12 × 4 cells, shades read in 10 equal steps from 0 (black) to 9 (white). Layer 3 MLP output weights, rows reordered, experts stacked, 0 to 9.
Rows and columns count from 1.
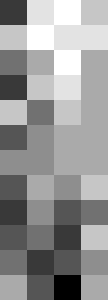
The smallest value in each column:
2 2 0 4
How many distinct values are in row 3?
3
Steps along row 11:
down up up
